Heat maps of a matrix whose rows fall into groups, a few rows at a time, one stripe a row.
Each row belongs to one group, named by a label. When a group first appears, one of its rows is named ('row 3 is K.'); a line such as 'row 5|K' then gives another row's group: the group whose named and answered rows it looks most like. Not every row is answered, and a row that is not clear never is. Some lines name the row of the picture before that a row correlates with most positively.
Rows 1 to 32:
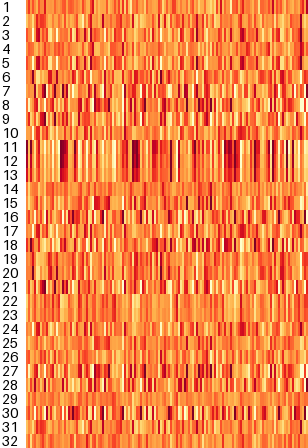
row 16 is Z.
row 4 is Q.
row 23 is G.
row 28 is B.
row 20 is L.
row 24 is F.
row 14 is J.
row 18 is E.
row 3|F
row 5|F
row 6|L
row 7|B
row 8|J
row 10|F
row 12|E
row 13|E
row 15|J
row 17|F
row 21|B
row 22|G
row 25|J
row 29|G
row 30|Z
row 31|F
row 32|G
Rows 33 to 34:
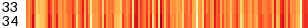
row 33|L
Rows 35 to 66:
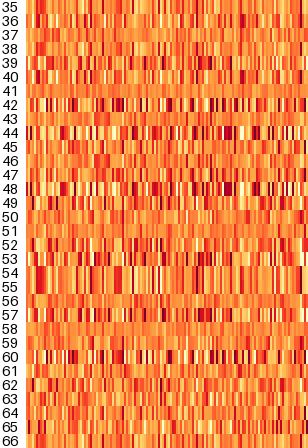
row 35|F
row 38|F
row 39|J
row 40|F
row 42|Z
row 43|J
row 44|E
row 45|Z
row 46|J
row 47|Z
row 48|E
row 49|L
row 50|Q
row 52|L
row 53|J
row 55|F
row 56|L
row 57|J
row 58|G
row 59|Q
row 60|Z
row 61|F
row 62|L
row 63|B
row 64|Z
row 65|Q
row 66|F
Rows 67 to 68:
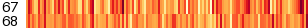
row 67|Q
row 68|Q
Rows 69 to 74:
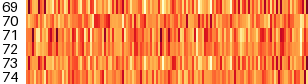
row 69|Q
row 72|L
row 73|Q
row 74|Z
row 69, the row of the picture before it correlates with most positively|67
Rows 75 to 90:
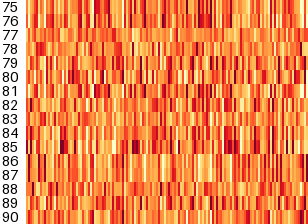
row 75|J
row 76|J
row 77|G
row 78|F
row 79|Z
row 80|Z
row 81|J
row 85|E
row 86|Q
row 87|Q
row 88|L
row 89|Z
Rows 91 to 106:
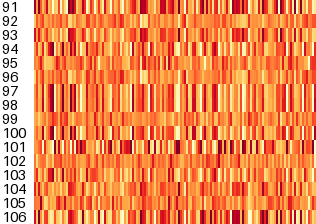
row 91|E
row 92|G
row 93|E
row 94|B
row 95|L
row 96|G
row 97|B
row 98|B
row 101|Z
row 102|J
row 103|B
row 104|E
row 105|L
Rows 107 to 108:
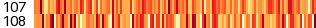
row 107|L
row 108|B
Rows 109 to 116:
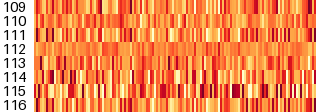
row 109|Q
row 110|G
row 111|Q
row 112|J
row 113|L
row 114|B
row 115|E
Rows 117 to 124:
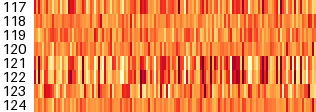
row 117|E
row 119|G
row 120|Z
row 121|E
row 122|E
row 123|F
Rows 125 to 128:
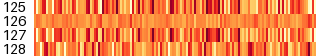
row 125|J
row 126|Q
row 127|J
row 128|F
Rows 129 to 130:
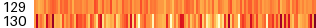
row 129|G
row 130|Q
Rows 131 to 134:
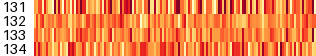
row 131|Z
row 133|Z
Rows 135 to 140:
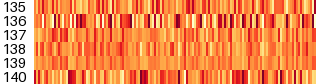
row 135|B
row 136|Z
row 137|G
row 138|G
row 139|G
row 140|E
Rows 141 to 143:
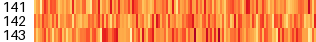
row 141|F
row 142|B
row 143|J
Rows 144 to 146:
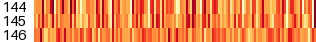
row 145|B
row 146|L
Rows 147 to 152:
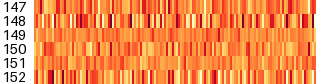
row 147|L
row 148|Z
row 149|J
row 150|F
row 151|G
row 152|B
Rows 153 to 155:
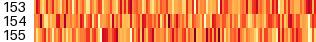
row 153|Q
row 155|J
